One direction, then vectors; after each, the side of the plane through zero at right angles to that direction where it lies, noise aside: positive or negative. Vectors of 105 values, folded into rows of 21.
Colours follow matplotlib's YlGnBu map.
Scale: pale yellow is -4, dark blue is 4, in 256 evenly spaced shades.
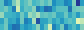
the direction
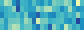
negative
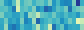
positive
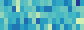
positive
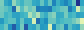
positive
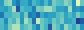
negative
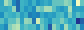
negative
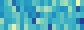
negative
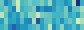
positive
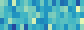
positive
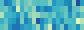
positive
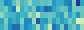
positive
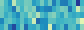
positive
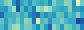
negative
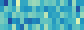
positive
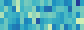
positive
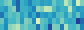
negative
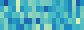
positive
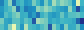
negative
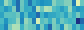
negative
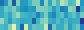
negative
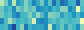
positive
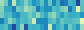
positive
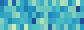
negative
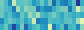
positive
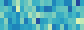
positive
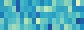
negative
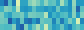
positive
